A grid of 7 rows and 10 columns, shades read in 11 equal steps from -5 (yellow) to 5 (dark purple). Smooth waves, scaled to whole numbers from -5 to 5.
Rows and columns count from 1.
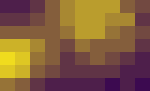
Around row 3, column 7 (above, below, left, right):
-2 1 -2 0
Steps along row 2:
same down down down down same up same up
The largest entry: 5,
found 2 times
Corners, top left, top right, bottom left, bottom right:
4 2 0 5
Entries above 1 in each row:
4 4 1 2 5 7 8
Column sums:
-4 -1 9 11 10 3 3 8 13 23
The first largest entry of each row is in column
1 1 10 10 10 9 8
